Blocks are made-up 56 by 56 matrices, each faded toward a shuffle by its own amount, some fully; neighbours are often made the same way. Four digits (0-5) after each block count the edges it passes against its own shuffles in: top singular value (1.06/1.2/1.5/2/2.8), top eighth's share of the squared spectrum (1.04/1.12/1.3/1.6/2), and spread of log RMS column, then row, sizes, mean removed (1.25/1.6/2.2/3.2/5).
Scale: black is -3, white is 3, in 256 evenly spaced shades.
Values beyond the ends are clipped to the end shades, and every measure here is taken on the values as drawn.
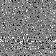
3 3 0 2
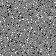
0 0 0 0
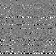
4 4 1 3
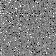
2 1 0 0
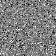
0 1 0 1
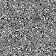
1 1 0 1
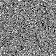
0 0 0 0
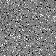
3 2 0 0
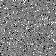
1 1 0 0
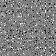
3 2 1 1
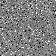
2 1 0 0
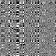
5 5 4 3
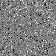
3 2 1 0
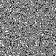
3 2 1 0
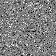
0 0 0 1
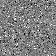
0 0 0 0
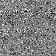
1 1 0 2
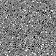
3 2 0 1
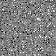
3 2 1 0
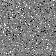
0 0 0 0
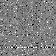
3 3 1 1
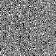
1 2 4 0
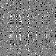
4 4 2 2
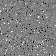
0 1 0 0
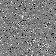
0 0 0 0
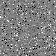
1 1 0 0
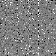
3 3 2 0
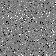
0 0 0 0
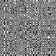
4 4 3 1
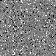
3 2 1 0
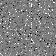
2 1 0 0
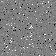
0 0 0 0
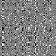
4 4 3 2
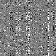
4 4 3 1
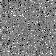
2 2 0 1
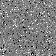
2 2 1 0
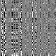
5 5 4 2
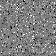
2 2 1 0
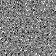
2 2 0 1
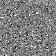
2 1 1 0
